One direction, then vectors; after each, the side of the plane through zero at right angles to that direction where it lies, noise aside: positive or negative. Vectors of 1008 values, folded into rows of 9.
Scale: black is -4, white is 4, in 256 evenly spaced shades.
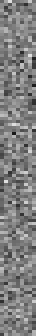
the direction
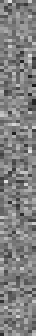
positive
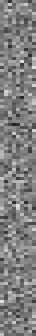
negative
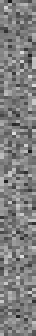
negative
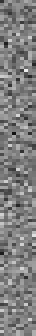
positive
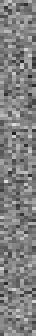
positive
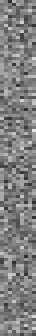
negative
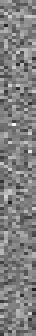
positive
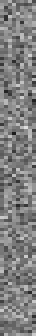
positive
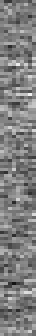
negative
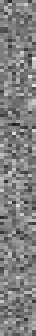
negative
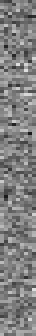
negative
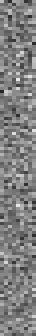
negative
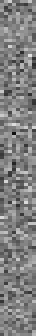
positive
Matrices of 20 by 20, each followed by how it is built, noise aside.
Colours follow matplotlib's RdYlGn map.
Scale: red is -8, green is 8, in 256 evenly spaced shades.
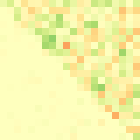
upper triangular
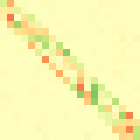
banded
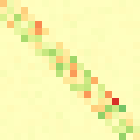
banded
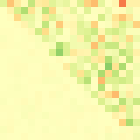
upper triangular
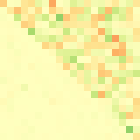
upper triangular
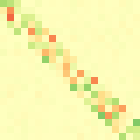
banded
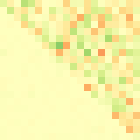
upper triangular
